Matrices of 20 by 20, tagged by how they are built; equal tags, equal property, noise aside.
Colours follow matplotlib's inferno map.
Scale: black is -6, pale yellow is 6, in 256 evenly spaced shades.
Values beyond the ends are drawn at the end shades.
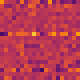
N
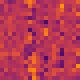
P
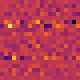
N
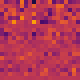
N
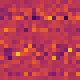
N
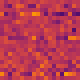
N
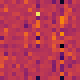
P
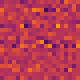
N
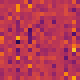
P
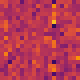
P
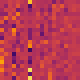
P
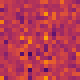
P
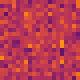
P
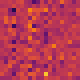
P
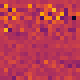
N
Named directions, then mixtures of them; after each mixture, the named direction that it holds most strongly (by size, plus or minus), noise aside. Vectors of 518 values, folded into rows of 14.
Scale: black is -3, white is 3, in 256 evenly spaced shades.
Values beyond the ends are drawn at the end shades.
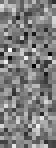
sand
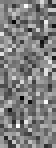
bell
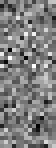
sand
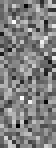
bell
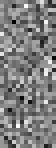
bell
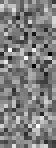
sand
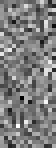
bell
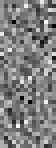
bell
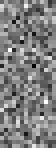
sand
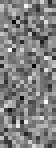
bell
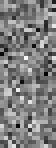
bell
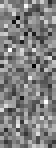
sand
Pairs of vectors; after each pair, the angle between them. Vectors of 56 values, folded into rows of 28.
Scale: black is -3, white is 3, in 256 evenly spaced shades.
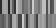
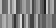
nearly opposite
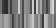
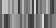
nearly opposite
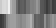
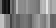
nearly opposite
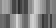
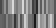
partly opposed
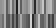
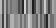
orthogonal
